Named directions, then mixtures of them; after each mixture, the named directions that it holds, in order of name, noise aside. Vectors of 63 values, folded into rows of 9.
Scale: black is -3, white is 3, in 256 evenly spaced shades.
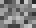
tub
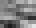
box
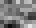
box, tub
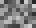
tub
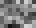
box, tub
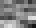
box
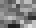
box, tub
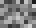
tub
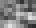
box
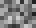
tub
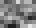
box, tub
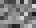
tub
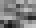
box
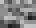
box, tub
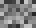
tub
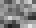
box, tub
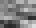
box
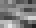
box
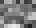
box, tub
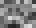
box, tub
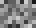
tub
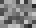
tub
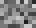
tub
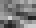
box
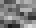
box, tub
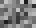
box, tub
